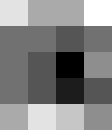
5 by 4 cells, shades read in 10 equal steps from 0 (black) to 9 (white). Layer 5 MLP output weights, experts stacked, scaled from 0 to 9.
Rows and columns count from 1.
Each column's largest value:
8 8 7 9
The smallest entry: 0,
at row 3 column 3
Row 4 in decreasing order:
4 3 3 1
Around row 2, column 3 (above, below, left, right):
6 0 4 4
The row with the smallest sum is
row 4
